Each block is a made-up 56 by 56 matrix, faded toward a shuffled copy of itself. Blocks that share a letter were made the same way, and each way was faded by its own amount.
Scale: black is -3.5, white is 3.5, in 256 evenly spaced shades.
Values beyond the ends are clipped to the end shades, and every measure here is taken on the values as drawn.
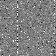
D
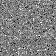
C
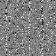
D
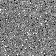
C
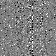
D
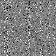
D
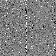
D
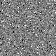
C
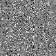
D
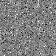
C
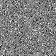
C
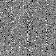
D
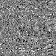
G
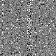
D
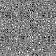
G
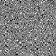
G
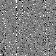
D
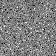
C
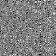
G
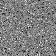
C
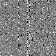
D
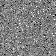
C
